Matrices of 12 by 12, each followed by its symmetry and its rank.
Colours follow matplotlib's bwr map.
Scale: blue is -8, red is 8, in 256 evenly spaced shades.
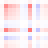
symmetric, rank one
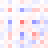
symmetric, rank two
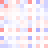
symmetric, rank two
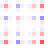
symmetric, rank one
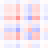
symmetric, rank one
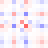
symmetric, rank two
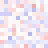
neither, full rank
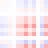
symmetric, rank one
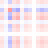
symmetric, rank one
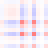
symmetric, rank one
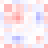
symmetric, rank two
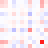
symmetric, rank two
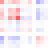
symmetric, rank two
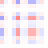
symmetric, rank one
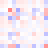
symmetric, rank two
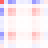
symmetric, rank one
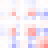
symmetric, rank two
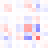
symmetric, rank two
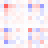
symmetric, rank two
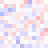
neither, full rank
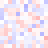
neither, full rank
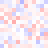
neither, full rank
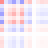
symmetric, rank one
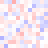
neither, full rank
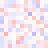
neither, full rank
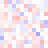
neither, full rank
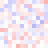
neither, full rank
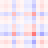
symmetric, rank one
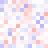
neither, full rank
